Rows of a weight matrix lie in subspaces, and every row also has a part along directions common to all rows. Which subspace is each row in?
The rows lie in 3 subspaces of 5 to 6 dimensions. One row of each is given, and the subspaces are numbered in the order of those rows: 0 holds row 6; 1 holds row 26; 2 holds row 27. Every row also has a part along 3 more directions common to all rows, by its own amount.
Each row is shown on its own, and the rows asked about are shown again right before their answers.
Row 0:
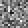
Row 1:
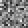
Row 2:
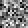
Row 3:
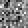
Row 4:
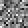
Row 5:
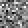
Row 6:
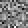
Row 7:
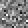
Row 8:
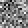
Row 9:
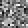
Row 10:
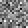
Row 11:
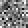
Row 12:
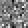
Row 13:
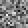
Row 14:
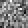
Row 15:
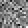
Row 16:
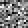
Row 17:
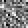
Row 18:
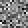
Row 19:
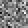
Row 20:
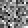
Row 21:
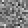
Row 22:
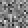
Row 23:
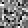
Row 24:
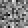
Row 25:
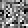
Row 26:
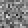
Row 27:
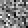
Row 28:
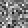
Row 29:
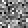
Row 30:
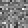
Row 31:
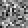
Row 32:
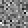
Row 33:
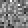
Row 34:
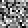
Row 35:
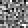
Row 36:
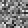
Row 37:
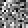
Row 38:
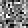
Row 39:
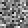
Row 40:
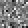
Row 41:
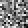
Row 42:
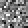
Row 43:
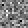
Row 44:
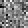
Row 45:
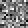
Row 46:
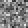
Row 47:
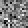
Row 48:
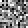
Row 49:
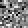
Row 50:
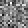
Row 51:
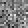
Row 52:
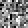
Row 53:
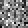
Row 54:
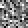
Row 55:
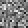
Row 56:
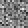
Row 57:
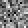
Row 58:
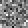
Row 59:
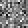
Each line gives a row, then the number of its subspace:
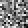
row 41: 2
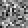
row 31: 1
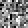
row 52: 2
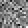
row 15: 0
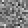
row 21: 1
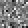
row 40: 2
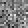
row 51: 2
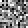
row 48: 0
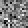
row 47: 0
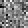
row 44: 0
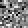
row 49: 0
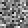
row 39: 1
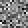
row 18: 0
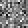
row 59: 1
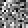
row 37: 2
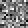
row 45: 2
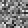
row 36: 1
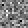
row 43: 1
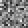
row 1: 1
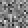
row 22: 0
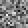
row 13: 2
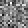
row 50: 1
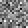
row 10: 0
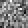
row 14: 0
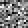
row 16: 0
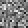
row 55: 0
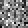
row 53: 2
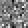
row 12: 2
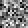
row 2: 1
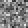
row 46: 2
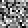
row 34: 1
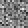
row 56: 0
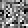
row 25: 1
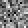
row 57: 0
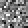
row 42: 2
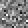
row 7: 2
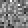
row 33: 0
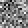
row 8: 0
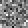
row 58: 2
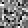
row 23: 1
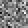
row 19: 2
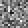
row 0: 1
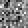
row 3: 2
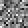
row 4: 1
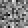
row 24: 2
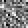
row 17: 2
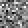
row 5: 1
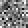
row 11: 2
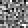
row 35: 2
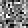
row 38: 1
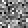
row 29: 1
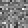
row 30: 0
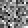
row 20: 2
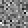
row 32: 0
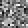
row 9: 1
